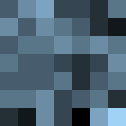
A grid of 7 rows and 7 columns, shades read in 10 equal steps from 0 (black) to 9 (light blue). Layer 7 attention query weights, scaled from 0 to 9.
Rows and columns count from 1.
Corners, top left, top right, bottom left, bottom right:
4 5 2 9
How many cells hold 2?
6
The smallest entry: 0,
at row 7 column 5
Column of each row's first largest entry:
3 1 4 7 4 3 7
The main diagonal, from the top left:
4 4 5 3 2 5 9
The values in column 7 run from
1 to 9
